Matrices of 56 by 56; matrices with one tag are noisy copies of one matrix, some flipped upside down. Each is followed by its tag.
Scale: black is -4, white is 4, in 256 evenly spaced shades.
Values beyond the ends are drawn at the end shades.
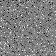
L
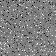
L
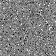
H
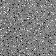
L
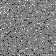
L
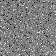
L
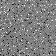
L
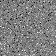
L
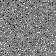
L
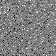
L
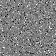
H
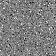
H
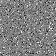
H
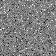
L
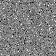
H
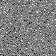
L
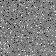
L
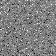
L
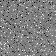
L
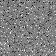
L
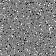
H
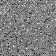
L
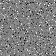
H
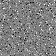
H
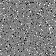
H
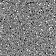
H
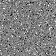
H
